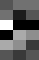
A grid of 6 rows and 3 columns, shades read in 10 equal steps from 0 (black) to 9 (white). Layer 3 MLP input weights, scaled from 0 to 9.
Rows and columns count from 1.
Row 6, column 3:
3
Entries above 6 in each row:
0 0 1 0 0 0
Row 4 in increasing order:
0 5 6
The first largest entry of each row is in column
2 1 1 2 1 1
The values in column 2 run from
0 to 6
